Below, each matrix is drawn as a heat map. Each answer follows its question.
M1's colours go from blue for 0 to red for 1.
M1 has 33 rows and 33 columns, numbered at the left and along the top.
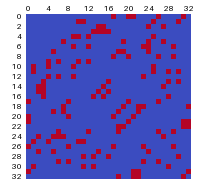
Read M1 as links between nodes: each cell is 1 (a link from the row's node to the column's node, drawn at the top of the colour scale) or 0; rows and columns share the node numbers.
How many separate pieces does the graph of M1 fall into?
1
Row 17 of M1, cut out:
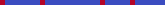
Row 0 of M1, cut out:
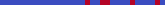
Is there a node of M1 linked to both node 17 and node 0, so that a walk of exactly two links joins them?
yes
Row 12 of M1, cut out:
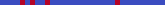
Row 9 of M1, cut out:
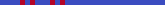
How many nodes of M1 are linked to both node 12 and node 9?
2
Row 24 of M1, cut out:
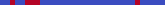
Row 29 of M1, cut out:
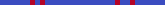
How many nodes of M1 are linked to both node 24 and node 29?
1
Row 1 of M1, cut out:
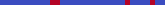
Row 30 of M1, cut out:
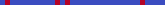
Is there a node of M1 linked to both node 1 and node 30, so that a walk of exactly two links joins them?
yes
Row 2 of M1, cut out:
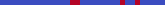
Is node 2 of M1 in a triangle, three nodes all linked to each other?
yes
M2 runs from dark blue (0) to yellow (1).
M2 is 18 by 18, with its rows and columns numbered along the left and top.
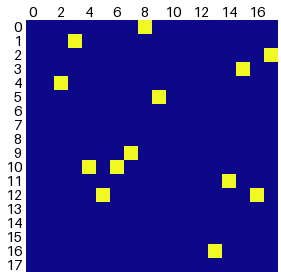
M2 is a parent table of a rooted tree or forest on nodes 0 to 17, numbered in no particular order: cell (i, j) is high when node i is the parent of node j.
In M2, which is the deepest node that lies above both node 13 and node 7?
12
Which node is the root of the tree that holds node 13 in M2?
12
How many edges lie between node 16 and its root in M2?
1
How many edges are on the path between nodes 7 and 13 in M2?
5
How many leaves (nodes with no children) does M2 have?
7
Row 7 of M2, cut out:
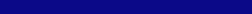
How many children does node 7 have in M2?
0
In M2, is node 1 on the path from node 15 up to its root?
yes
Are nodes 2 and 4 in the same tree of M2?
yes
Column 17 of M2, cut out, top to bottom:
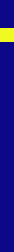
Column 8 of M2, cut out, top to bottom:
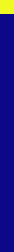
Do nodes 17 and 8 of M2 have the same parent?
no
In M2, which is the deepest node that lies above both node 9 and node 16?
12
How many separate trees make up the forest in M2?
5
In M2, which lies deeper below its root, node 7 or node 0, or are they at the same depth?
node 7
